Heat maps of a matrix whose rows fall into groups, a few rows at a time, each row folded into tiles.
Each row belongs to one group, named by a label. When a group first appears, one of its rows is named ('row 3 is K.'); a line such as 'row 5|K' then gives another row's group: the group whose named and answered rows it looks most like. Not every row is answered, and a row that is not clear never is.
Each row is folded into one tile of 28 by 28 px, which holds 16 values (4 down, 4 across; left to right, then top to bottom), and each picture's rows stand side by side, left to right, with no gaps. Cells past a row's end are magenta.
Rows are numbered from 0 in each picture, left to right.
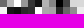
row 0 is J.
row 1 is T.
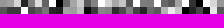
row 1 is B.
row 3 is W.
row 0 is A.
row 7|W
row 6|J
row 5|A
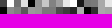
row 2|A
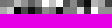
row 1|W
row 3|T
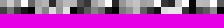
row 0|B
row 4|W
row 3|B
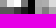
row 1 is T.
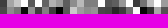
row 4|A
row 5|W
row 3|J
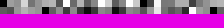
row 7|J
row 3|W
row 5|T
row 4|W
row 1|J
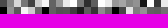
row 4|W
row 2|J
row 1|J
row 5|B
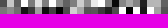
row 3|J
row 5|T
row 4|T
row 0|B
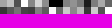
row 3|T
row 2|T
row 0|B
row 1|A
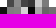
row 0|A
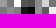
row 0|J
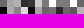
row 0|A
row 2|A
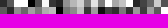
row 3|B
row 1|T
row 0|W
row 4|A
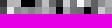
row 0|T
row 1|T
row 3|W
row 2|B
